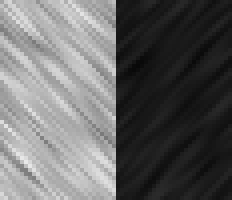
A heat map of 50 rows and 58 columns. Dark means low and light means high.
It is made of 1 by 2 panels. Panel 1,1: high, slanting down to the right. Panel 1,2: very low, slanting up to the right, faint in contrast.
